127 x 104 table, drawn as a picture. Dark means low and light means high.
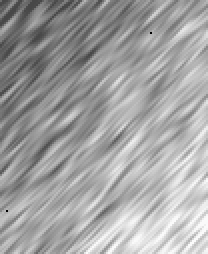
Grain: diagonal, up to the right. Ninth with the highest average: bottom right. Ninth with the lowest average: top left. Mirror symmetry: none. Slope: up to the bottom right. Lone odd cells: 2, each lower than its neighbours. Histogram: bell-shaped.
